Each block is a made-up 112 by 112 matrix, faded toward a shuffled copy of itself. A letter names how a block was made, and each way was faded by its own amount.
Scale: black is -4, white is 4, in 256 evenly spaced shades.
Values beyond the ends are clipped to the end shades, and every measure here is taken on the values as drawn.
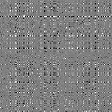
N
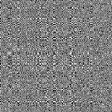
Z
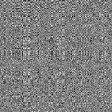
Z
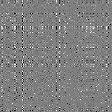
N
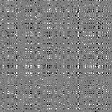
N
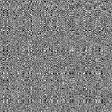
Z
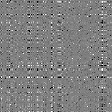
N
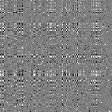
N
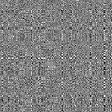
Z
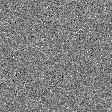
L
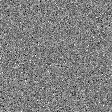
L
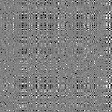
N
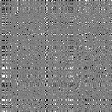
N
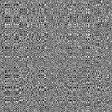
Z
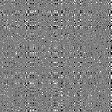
N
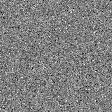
L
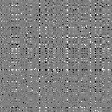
N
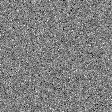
L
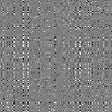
N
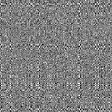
Z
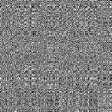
Z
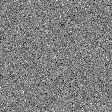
L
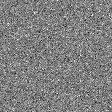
L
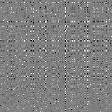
N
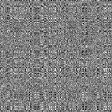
Z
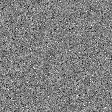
L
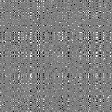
N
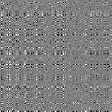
N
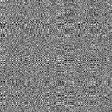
Z
